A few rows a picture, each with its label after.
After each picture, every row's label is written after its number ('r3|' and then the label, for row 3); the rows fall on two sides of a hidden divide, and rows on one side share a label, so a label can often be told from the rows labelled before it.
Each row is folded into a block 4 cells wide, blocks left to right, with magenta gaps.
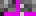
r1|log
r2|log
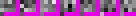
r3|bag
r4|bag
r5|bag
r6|log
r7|bag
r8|log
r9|log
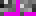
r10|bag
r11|bag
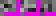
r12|bag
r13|log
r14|log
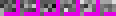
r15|log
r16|log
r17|bag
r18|bag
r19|bag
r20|bag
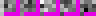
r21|bag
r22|bag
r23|bag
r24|bag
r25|log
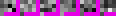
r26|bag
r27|bag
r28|log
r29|bag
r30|log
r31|bag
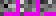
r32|bag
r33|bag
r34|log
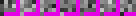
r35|log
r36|bag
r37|bag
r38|log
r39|log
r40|bag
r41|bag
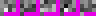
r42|bag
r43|log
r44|bag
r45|bag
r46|log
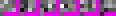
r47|bag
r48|log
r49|log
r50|bag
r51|bag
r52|log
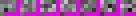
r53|log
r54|bag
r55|bag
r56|bag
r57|log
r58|bag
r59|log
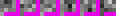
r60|bag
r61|bag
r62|bag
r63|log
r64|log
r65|log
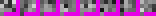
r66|bag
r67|bag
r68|bag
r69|bag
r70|bag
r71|log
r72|log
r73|bag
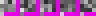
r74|bag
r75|bag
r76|bag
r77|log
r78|log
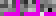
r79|bag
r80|bag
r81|log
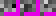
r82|bag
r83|log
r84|bag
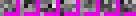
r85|log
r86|bag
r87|log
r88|log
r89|bag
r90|log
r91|log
